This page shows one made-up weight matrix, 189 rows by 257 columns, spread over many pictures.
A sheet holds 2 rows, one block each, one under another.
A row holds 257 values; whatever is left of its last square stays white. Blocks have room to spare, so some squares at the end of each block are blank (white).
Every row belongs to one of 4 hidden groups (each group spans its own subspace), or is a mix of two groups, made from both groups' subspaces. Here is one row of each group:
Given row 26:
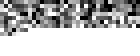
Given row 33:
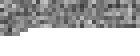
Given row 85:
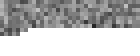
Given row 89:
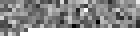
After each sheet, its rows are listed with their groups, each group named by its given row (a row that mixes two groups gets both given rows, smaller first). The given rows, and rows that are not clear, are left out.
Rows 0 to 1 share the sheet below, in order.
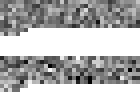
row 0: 89
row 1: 33 and 85
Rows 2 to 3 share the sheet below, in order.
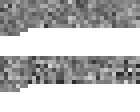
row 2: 33
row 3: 85 and 89
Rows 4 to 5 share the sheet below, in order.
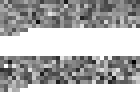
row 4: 26
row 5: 26
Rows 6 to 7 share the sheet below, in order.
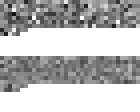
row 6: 26 and 89
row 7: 33
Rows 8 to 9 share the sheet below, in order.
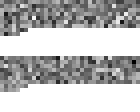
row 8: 89
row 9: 26
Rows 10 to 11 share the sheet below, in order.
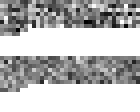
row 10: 85
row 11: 33
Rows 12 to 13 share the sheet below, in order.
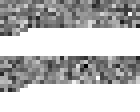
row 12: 85
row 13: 89
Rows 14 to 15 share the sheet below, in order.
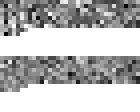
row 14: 33 and 89
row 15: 33
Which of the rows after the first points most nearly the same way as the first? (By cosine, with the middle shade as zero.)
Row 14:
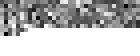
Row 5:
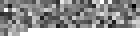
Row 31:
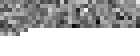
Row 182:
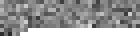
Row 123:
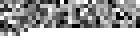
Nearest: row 31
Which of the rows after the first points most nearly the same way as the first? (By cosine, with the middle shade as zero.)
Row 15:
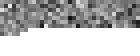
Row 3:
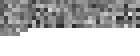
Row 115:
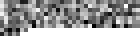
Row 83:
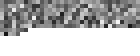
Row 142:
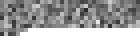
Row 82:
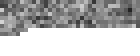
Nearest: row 82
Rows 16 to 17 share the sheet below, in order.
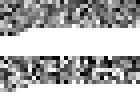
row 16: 89
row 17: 26
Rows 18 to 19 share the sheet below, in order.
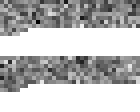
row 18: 26
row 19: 33
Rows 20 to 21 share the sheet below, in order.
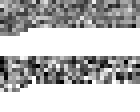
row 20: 33
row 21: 85
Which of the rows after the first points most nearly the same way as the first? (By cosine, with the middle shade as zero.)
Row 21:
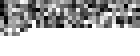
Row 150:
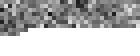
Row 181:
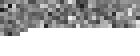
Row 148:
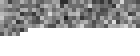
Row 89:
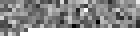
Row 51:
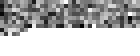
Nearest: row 51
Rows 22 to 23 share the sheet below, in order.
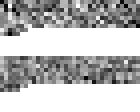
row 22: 26 and 33
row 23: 85
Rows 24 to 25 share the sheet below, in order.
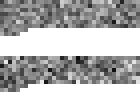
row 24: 26
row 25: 33
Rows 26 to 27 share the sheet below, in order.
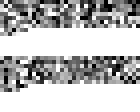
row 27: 89
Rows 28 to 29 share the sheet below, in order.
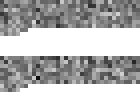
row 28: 26 and 85
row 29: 26
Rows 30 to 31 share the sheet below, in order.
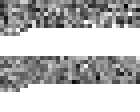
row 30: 85
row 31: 89
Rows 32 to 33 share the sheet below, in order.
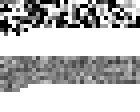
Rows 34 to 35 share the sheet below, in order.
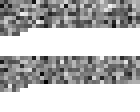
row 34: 26 and 33
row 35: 26 and 33
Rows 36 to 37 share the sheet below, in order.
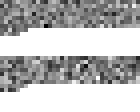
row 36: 33
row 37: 89
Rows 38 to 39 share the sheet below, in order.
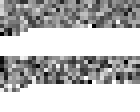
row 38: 85
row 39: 85
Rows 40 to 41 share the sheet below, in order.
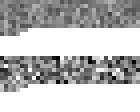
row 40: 89
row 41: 26
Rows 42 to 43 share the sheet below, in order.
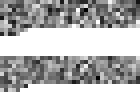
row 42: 89
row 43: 89
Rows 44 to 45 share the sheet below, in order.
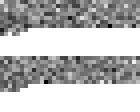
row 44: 26 and 33
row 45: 33
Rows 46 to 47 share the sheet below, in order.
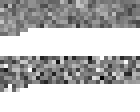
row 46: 33
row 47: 26 and 33
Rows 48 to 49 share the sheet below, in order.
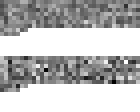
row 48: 85
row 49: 26 and 85
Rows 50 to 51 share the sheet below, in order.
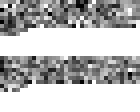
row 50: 33
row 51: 26 and 85
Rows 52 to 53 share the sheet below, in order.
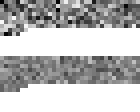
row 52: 33
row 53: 26
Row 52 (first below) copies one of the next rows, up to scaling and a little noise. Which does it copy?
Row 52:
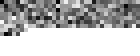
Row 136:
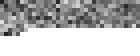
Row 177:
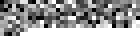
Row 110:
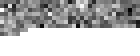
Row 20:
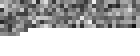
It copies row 136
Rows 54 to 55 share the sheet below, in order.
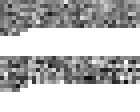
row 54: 26
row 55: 85
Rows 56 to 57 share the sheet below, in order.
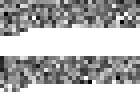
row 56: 89
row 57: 85
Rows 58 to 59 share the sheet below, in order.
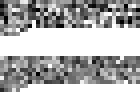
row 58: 85
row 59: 26 and 85
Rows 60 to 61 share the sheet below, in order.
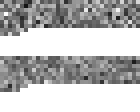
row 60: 89
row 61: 33 and 85
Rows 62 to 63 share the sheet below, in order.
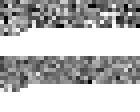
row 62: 33 and 85
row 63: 85
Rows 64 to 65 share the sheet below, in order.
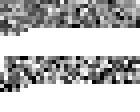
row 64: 89
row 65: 85
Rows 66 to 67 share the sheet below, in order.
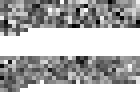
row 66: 89
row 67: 33
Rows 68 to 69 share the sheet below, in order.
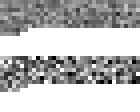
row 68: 85 and 89
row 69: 33
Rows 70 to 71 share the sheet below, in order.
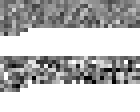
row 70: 89
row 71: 33 and 85
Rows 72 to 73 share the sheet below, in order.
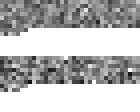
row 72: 89
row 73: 26 and 85
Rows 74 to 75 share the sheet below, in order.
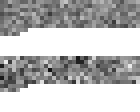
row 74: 26
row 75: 33
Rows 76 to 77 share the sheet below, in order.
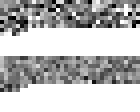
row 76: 33 and 85
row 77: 85
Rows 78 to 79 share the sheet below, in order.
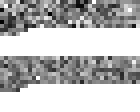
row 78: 33
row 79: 26
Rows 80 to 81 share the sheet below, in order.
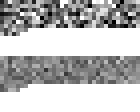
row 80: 26
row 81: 26
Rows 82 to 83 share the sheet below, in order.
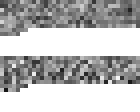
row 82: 33
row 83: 89
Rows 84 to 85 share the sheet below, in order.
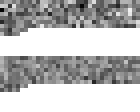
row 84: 33
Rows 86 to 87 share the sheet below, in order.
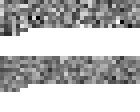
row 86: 85 and 89
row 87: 26
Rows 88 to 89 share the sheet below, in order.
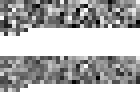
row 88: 89
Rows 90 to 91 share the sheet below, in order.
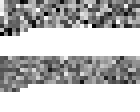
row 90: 85
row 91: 26
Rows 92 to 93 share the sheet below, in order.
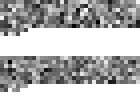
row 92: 89
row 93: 26
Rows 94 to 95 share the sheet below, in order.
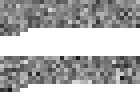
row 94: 85 and 89
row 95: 85 and 89
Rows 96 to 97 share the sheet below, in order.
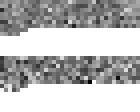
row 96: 33 and 89
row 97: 85
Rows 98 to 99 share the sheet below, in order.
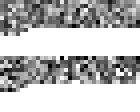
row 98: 89
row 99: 89
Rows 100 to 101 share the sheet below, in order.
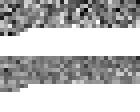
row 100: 89
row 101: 26 and 89
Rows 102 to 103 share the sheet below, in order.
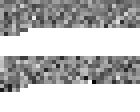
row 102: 89
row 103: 85
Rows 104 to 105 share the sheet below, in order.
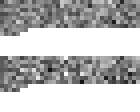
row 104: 26
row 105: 26
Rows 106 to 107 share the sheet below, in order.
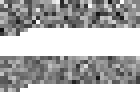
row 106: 26
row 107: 89
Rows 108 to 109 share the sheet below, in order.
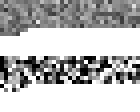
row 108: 26
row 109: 85
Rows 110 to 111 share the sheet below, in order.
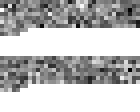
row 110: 33
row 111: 85
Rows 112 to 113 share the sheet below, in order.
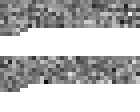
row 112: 85
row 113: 33
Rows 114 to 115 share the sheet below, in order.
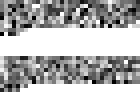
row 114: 89
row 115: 85
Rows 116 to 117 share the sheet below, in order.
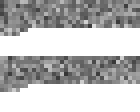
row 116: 85
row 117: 26
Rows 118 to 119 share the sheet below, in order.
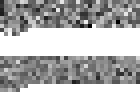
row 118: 85
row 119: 89
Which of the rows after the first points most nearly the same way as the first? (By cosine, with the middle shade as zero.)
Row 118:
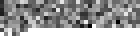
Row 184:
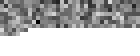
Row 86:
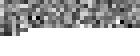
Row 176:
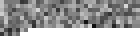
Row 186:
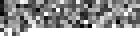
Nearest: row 186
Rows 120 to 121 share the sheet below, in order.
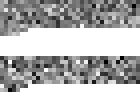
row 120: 26
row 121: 26
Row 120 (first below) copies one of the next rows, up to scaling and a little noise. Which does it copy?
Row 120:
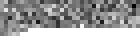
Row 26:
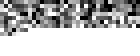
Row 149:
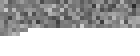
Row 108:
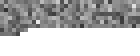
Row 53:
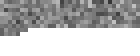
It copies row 149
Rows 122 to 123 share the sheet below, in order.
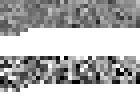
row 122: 89
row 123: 89
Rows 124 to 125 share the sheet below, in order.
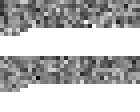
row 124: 85
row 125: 26
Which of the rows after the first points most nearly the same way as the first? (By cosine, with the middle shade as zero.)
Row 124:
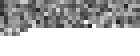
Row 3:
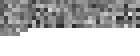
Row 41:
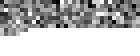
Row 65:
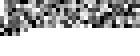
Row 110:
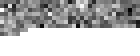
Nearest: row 3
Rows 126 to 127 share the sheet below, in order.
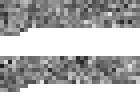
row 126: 85 and 89
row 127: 33
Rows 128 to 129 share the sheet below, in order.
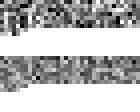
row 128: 85 and 89
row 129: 26
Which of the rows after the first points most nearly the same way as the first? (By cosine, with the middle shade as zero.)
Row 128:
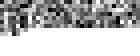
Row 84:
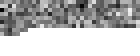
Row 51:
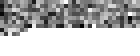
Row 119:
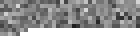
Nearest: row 119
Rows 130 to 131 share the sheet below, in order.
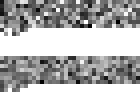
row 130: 85
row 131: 26 and 33
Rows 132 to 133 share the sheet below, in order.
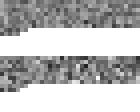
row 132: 85
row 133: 89
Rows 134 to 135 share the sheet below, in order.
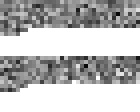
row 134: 85 and 89
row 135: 89
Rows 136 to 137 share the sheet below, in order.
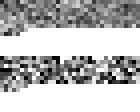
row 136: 33
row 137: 26
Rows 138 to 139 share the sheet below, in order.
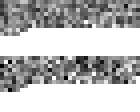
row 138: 85
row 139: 33 and 89
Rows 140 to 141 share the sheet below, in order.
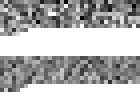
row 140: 26
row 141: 89
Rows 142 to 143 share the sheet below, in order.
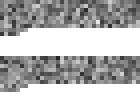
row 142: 89
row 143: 26 and 33
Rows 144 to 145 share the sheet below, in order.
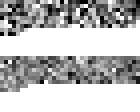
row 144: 89
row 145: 33
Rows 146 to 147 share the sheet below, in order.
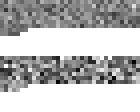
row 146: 26
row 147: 26
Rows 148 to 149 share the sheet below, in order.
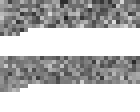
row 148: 26
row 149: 26
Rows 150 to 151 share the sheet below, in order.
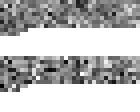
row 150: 33
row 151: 26
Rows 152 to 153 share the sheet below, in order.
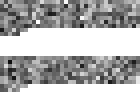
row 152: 26
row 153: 26 and 89
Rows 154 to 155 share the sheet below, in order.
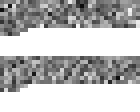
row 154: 33
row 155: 89
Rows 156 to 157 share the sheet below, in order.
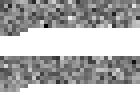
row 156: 33
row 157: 26
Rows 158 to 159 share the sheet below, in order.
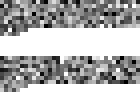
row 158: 33
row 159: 26
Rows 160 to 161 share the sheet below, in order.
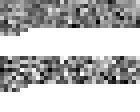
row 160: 89
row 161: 26
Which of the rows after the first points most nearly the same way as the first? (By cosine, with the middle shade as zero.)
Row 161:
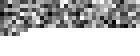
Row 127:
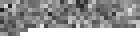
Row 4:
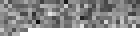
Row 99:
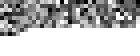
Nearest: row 99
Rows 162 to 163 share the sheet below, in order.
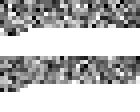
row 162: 26
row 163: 89
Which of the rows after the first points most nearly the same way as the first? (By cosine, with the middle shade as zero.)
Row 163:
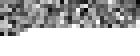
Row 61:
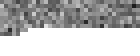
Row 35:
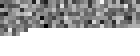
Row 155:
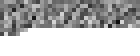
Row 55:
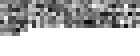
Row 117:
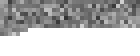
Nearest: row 155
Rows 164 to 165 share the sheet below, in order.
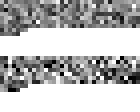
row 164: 26
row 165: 26
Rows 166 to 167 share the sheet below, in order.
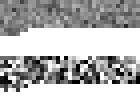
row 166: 26 and 85
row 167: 89
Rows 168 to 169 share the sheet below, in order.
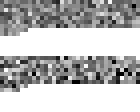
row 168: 26
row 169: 89
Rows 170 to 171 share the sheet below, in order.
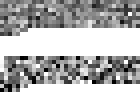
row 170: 85
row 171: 85
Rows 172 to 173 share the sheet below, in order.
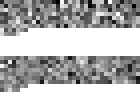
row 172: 26
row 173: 33
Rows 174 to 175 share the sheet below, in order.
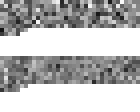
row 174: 26
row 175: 85 and 89
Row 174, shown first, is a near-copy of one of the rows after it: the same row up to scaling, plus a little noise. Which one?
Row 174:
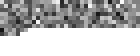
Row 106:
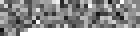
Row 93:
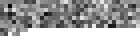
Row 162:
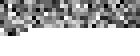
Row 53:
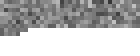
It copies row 106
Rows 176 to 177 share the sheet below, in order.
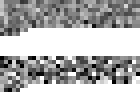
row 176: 85
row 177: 33
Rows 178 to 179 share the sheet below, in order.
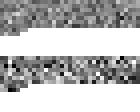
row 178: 89
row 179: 26
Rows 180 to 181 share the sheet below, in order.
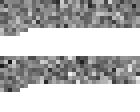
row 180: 26
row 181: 33
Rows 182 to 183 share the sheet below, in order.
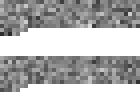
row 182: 85
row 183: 33 and 85
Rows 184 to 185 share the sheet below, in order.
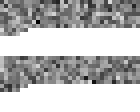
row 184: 26
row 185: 85
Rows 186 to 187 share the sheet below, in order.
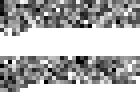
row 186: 85
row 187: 33
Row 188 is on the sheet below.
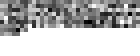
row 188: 85
